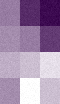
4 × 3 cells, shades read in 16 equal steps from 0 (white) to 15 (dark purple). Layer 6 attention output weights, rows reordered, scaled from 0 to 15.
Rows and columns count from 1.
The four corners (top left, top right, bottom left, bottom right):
8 15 7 4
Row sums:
36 27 11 11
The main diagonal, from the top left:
8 8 2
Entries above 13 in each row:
1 0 0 0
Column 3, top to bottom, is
15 12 2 4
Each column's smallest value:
5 0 2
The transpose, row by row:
8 7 5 7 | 13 8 4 0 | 15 12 2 4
